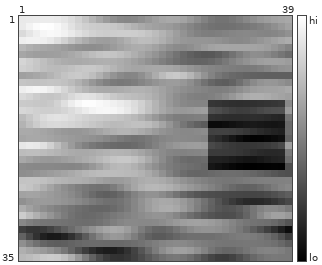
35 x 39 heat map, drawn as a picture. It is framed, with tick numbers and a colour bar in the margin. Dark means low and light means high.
The ninth with the highest average is the top left. An odd patch, lower than its surroundings, sits in the middle right. The grain runs across in streaks. There is an overall slope up to the top left. The ninth with the lowest average is the middle right.
